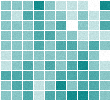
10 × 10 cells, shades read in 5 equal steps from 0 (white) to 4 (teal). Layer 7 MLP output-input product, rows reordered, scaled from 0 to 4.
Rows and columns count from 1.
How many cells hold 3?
30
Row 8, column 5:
2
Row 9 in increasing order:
1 2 2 2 2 3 3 3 3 4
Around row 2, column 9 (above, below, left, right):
0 1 2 2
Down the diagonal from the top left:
2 1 2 3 2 2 3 3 3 2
